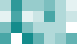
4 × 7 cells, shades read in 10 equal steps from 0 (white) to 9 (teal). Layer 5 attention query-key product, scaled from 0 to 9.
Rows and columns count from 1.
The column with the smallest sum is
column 7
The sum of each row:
28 23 28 35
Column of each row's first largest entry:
2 2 2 3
